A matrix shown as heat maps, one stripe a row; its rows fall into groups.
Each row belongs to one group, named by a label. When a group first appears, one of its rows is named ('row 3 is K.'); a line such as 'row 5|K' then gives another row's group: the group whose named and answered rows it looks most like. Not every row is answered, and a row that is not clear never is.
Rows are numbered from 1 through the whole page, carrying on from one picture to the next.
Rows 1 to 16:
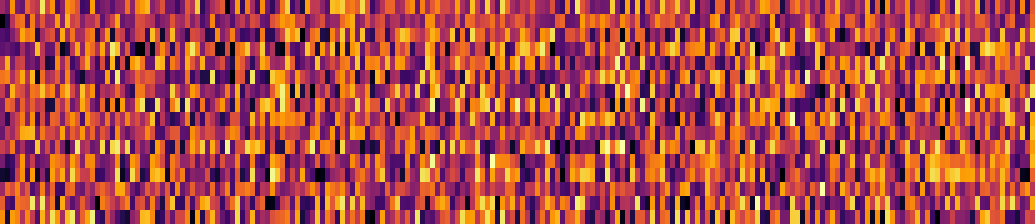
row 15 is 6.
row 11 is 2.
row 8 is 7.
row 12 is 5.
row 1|6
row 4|2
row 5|7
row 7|6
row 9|5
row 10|6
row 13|5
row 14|2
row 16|6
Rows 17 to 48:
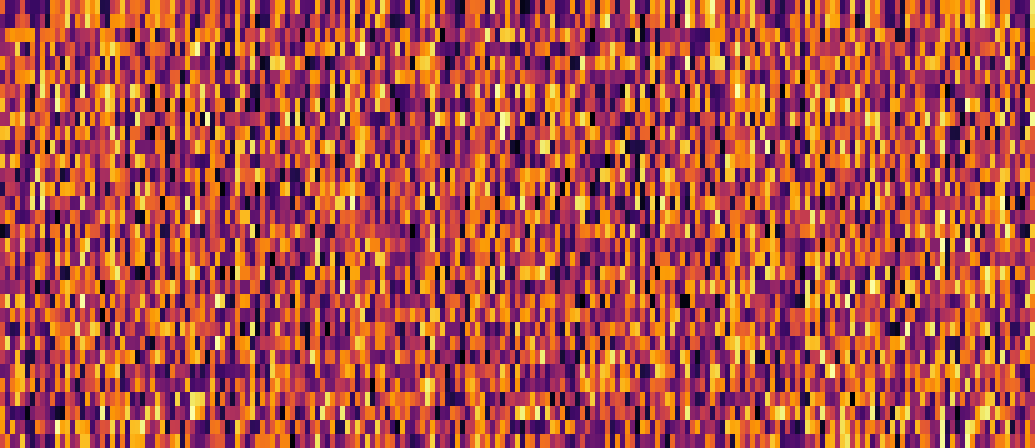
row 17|5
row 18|5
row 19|6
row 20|2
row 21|5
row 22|6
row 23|7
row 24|7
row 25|6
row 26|7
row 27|2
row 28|7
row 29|2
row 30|6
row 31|6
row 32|2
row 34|7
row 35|7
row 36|2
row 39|6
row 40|5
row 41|7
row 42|2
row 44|5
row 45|2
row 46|2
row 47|7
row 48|7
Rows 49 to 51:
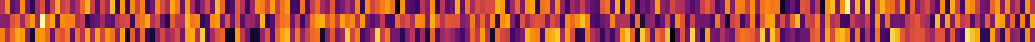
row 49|7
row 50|6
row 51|7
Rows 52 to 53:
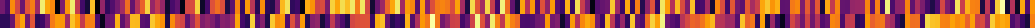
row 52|6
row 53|5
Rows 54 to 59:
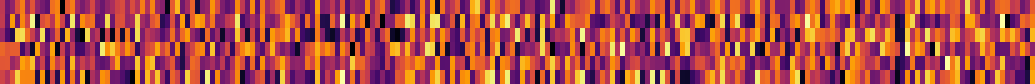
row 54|5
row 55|6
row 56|5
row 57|2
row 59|6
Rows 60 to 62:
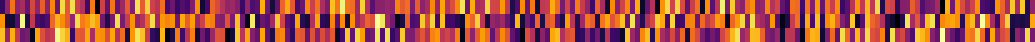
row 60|6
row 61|5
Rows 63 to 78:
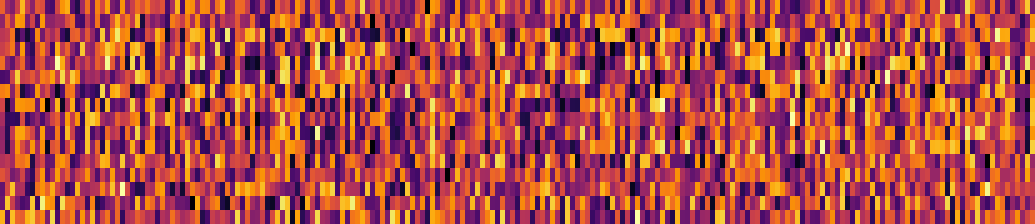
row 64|5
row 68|6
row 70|5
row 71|5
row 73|5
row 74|7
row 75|7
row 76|2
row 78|6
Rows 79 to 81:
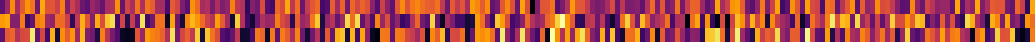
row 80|7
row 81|6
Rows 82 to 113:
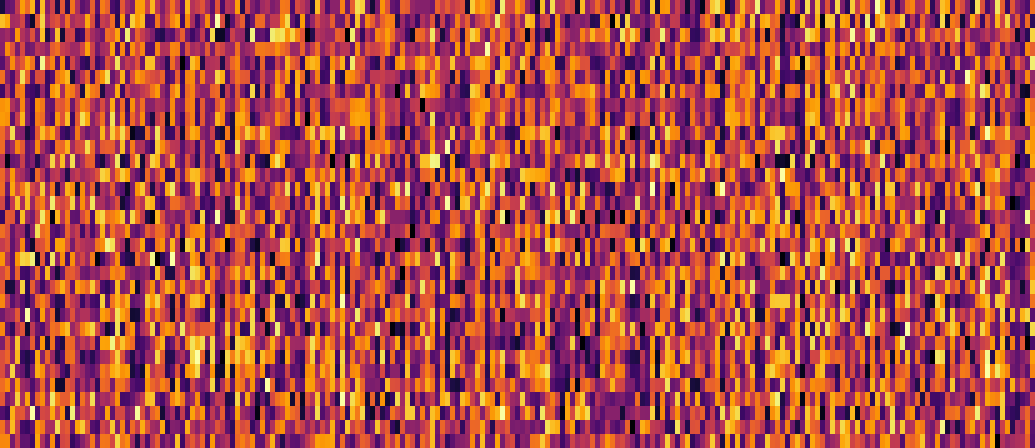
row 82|6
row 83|7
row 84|5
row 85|7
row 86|6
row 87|7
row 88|5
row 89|7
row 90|7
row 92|7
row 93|5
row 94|2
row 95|6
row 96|6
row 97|7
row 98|2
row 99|7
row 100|6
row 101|2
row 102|5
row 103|2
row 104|2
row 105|5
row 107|2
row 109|2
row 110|6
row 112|7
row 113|2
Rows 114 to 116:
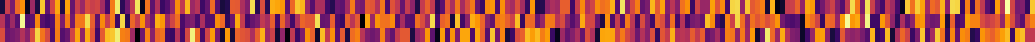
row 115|7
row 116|2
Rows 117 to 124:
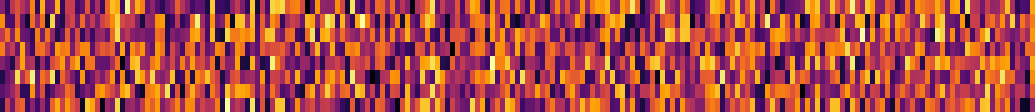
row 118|2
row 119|2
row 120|7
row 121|5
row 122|6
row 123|2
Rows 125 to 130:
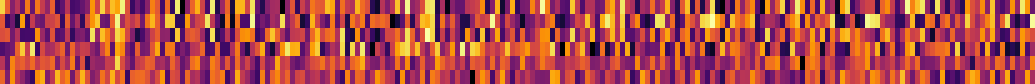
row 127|2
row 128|6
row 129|6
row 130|7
